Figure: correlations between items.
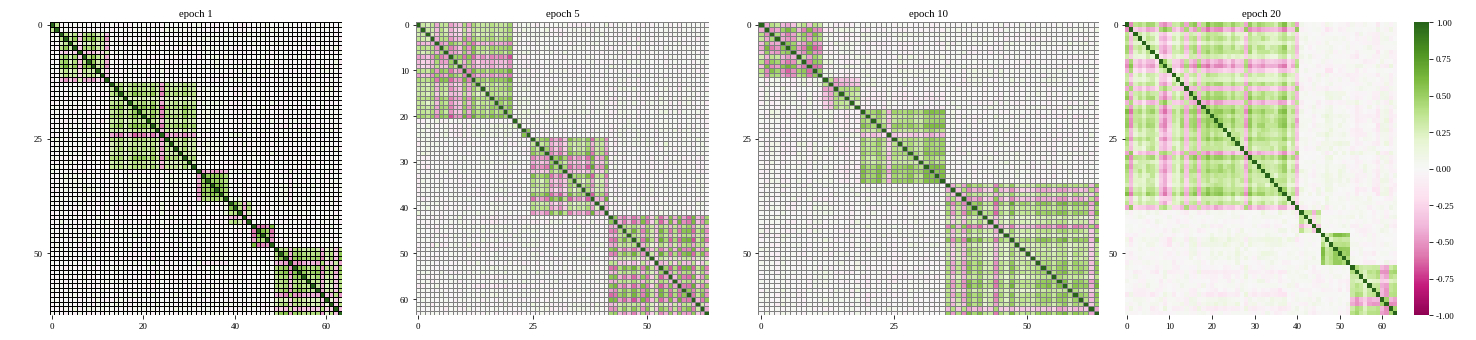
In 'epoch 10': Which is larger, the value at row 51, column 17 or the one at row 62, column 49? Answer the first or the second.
the first
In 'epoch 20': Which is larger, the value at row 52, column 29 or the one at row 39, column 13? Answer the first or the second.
the second
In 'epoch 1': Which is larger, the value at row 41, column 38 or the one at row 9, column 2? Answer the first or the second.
the second
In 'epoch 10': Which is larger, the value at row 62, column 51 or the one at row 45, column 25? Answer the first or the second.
the second
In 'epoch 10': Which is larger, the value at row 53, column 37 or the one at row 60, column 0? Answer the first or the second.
the first
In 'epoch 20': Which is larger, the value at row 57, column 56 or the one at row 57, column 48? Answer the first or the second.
the first
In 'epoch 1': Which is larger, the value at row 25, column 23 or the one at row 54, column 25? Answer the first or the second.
the first
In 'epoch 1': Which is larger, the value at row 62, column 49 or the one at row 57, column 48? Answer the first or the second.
the second
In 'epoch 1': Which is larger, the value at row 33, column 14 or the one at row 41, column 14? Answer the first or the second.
the first
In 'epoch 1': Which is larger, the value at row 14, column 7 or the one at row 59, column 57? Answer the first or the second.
the first
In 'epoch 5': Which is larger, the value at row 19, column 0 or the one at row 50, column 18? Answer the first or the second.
the first
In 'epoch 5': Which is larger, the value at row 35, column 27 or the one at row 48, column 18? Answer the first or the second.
the first
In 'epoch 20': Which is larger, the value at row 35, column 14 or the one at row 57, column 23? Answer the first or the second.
the second
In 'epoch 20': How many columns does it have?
64
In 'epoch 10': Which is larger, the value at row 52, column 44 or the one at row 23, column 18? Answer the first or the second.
the second
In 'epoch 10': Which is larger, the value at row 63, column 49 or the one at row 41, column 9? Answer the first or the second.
the first
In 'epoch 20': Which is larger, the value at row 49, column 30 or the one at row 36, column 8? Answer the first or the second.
the first
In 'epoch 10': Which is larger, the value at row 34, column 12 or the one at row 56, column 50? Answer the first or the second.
the second
